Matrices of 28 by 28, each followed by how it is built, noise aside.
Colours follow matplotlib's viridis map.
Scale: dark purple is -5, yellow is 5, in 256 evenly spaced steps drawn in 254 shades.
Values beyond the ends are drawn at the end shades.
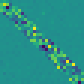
banded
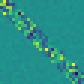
banded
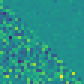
lower triangular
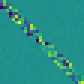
banded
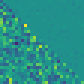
lower triangular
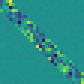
banded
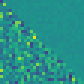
lower triangular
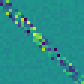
banded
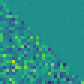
lower triangular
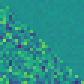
lower triangular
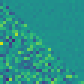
lower triangular
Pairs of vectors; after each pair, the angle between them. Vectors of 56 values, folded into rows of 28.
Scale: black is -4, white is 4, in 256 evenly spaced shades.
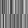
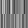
nearly opposite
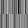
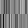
orthogonal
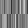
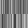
partly opposed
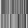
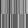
nearly opposite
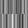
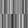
nearly opposite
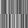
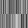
partly aligned
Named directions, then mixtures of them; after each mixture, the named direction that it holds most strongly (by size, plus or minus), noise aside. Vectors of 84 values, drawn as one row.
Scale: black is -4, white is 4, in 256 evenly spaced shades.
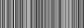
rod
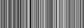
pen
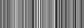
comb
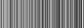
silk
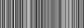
rod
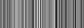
comb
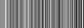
silk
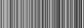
silk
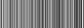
silk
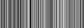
pen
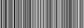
rod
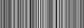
pen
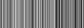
comb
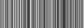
pen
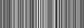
comb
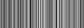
pen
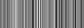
comb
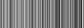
silk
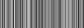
rod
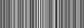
comb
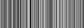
pen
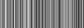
rod
